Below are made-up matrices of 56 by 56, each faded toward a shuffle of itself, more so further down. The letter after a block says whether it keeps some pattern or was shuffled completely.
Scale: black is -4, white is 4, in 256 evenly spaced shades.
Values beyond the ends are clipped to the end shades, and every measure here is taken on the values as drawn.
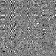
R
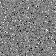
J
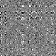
R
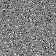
J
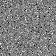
J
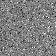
J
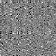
R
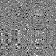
R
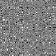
R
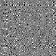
R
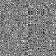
R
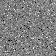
J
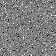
J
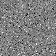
J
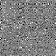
R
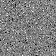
J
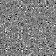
R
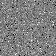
J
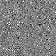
R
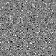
R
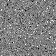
J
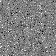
J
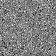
J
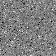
J
